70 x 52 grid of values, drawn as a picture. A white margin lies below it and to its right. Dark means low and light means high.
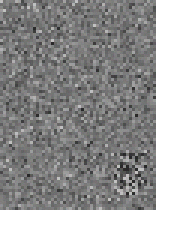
In the bottom right lies a patch that is rougher than the rest. Fine speckle covers the field. No single row or column stands out from its neighbours. There are no regular stripes. There is no seam. The bottom right is the roughest part. There is no overall slope.
